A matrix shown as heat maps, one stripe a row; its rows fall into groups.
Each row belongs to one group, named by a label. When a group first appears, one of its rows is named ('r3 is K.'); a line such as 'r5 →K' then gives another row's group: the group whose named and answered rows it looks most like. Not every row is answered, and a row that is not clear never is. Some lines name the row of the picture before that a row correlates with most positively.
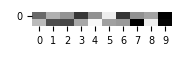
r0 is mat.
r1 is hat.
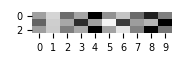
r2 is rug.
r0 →rug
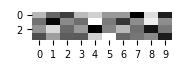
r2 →rug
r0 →hat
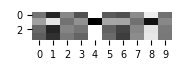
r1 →rug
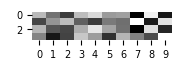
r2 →hat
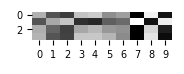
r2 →hat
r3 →hat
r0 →hat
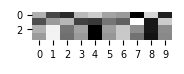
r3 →rug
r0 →hat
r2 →rug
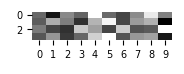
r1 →mat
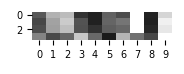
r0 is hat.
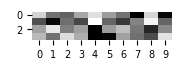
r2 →rug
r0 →hat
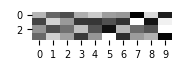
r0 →hat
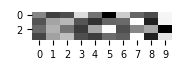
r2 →mat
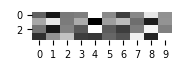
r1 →rug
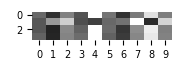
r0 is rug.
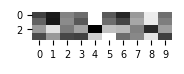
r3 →mat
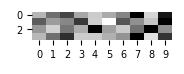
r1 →mat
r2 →rug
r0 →hat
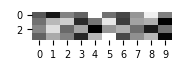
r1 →mat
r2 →rug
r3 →mat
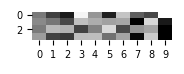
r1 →hat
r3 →hat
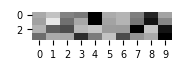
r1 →rug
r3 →mat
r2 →hat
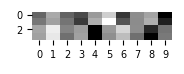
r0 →mat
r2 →rug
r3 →rug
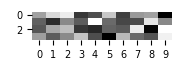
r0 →mat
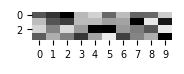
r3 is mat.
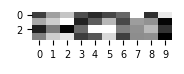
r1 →mat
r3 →mat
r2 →mat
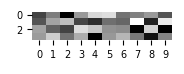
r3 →rug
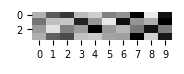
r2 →rug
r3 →hat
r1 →mat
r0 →hat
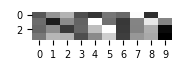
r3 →mat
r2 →mat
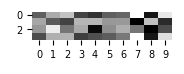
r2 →rug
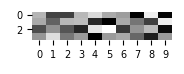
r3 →rug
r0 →hat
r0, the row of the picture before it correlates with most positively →1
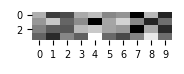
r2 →hat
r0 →hat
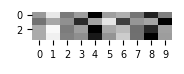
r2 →rug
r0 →rug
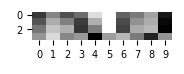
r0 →mat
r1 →mat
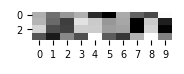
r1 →hat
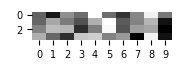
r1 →mat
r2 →mat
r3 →hat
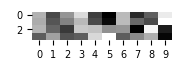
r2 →hat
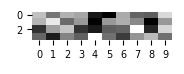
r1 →rug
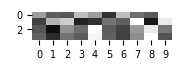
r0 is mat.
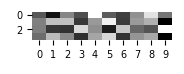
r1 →mat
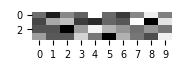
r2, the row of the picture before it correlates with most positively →0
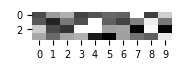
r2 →hat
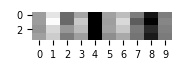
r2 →rug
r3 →rug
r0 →rug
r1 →rug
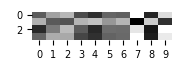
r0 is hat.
